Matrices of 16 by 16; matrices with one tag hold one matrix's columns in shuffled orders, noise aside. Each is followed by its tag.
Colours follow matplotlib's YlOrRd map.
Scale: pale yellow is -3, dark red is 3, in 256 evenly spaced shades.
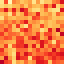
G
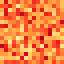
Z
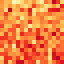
G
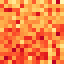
G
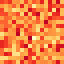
Z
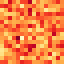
Z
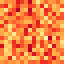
Z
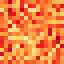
Z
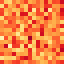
Z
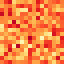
Z
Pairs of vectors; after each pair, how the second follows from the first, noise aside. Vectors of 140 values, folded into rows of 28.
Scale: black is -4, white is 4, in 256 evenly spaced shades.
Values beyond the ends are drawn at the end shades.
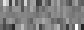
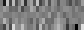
sign-scrambled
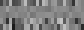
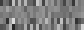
sign-scrambled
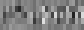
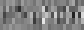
copied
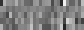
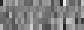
copied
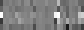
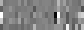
sign-scrambled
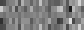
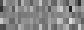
sign-scrambled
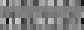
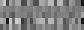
copied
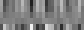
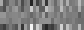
sign-scrambled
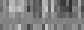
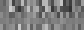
sign-scrambled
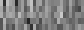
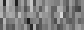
copied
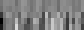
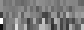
sign-scrambled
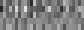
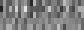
copied
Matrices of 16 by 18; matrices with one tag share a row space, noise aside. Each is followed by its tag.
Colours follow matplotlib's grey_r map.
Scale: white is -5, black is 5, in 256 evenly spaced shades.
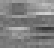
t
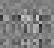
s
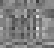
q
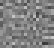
q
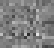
q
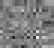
q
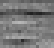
t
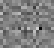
s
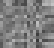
q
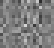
s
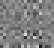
s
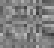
q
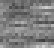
t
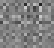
s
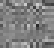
q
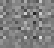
s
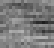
t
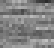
t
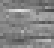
t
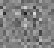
s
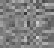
q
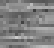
t
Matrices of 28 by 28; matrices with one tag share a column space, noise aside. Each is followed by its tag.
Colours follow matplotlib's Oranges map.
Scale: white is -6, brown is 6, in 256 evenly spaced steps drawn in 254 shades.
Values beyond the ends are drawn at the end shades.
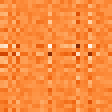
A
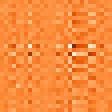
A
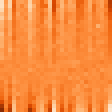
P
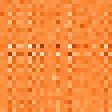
A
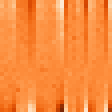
P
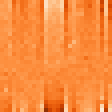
P
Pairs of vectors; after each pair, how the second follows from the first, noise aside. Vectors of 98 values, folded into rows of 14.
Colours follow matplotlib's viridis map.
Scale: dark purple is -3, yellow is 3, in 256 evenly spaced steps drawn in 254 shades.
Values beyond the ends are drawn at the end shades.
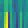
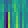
negated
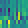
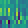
negated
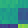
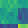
copied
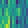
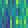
negated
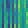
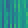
shrunk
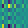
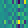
reversed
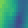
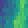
negated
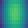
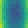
negated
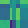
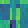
copied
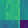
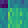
reversed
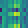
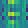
reversed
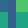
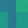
shrunk
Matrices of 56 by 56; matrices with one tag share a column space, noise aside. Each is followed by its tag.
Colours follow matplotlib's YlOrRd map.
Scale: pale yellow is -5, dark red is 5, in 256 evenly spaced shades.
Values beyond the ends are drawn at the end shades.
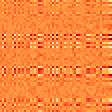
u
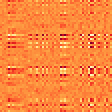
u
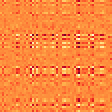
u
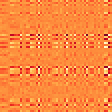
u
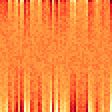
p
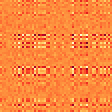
u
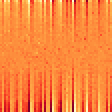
p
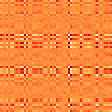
u
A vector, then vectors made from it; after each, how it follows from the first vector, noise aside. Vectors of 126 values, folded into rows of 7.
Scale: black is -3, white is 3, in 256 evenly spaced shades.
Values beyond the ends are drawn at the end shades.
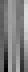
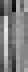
wrapped around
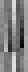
wrapped around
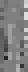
partly zeroed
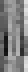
wrapped around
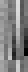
wrapped around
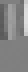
partly zeroed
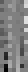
partly zeroed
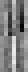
wrapped around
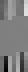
partly zeroed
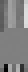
partly zeroed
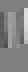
partly zeroed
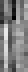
wrapped around
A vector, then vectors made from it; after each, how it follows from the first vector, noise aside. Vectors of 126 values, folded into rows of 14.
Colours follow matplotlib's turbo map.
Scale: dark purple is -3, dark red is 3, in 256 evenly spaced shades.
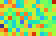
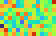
copied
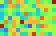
sign-scrambled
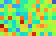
sign-scrambled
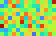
sign-scrambled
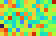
copied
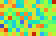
copied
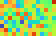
copied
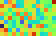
copied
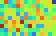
negated
